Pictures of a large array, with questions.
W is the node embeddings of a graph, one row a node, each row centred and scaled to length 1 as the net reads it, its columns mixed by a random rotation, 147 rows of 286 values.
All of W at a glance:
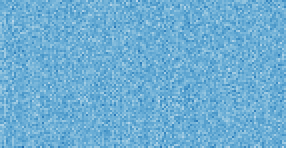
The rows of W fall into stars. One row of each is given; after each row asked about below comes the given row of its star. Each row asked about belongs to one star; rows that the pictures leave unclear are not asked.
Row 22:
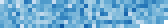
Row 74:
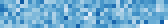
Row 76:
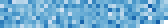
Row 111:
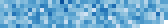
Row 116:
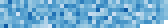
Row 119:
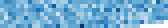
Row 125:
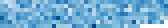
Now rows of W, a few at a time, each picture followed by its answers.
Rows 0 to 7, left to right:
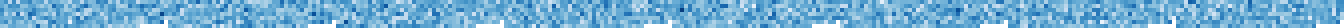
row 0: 74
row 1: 74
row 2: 116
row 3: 125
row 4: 116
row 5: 76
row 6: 125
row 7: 125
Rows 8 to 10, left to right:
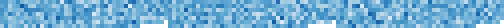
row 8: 125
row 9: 116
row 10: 76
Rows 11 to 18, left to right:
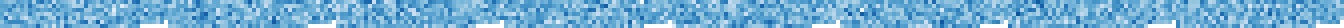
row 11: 74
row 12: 119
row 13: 111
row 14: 116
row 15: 76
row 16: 76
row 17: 119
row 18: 22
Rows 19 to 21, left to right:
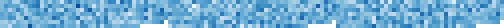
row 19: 119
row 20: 76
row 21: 74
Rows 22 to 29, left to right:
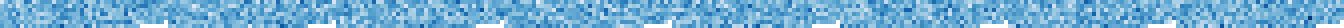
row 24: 119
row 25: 22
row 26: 111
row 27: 111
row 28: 76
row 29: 76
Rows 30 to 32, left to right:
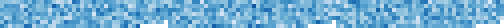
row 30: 116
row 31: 22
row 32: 125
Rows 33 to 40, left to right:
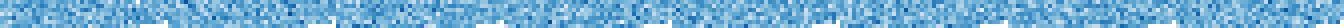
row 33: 111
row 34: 125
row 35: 111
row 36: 76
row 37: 74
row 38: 111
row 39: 76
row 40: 76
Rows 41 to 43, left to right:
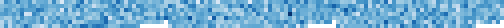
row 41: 119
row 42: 125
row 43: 74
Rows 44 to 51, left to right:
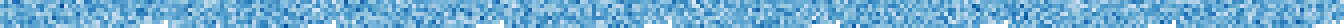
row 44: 125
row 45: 76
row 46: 119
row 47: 125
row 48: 119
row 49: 116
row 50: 74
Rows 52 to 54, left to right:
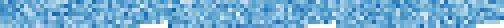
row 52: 76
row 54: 111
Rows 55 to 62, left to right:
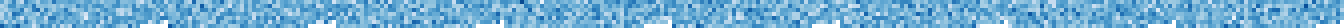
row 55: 111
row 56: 116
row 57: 74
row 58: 125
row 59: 116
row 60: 125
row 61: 76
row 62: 22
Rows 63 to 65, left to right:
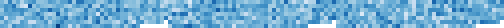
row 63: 119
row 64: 111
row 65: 22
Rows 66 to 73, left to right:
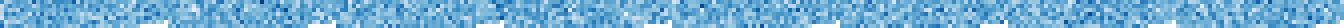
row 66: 111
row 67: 76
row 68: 116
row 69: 116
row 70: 119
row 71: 22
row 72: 76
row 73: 76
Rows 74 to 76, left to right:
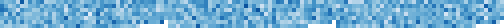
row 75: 119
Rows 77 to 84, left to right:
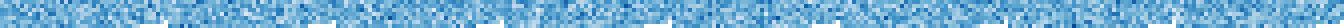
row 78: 111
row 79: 125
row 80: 125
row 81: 116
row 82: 125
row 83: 74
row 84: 111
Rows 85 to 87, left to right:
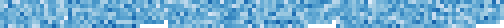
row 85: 76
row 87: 22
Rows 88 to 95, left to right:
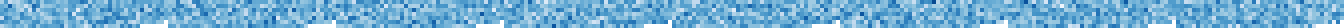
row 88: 76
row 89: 119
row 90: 74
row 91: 22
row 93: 76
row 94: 125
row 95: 74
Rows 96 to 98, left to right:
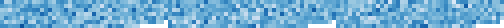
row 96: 111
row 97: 111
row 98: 74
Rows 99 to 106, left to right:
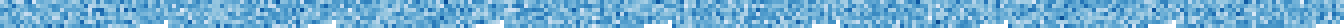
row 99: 22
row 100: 22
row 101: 119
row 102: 111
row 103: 116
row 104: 119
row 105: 111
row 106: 119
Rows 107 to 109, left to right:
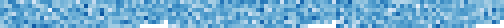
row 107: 22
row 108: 76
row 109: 116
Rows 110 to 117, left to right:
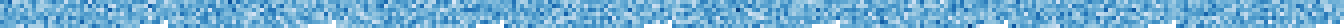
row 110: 76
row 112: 74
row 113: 116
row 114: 111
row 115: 119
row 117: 116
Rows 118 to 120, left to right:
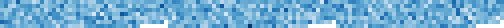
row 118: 125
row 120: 125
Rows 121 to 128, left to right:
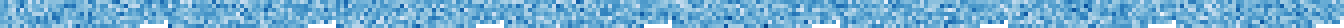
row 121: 125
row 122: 116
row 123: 116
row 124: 74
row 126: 74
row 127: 111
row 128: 125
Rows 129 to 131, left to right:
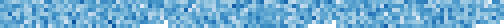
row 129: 76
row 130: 76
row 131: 119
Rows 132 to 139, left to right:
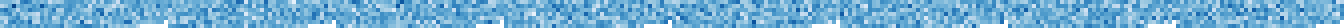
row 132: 22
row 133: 111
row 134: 125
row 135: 22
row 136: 22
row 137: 74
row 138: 119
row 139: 116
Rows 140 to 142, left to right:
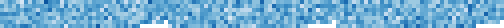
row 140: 116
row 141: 76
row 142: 116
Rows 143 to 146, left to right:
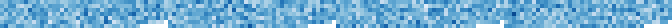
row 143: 119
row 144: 111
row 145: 22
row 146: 116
